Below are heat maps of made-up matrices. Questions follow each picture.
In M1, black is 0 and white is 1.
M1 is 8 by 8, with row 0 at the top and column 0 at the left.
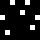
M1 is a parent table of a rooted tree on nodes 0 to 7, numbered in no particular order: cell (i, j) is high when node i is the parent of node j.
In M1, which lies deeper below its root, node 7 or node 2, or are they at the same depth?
node 2
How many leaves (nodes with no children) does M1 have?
3
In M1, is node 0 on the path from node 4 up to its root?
yes
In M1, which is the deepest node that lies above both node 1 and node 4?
0
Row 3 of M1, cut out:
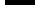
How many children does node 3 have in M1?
2
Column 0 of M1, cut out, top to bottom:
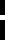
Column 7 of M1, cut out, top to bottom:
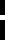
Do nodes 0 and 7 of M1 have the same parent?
yes
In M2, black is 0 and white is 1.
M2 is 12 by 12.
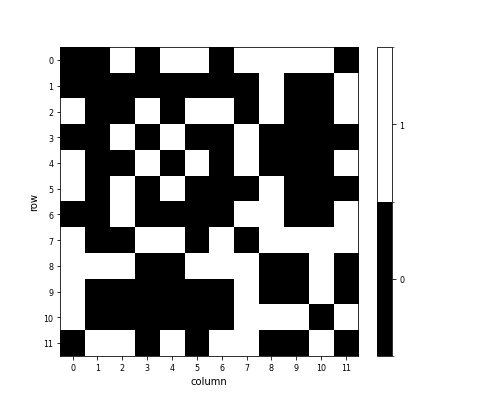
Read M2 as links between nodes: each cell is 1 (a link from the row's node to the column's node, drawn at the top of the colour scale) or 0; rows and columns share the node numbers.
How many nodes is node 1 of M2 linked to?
2
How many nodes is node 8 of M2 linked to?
7
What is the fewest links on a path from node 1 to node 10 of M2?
2
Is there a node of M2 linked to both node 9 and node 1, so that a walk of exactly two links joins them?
no
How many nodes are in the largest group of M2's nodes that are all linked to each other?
4
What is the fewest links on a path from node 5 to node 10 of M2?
2
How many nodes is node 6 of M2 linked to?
4
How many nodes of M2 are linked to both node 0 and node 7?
4
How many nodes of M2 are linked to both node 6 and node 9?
1
